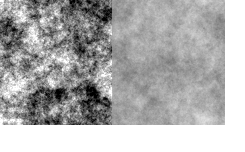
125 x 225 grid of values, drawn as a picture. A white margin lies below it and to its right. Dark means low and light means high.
On average the colour sits 60% of the way up the scale. The right part is calmer, past a seam about 50% of the way across. There are no regular stripes.
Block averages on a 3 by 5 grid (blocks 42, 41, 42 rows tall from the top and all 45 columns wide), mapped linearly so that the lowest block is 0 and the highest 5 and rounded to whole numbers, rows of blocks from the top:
31255 | 33344 | 30245
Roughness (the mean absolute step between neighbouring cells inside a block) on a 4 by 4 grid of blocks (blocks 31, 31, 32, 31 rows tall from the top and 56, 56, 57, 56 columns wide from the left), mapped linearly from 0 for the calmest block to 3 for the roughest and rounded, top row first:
3300
3300
3300
3300
